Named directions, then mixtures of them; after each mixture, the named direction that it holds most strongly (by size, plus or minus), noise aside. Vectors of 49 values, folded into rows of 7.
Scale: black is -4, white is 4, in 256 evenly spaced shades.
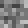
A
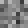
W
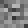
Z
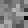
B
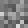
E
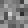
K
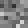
E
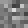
Z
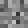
W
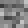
A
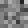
W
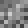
E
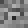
Z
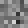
W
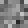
W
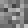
Z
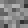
A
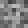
A
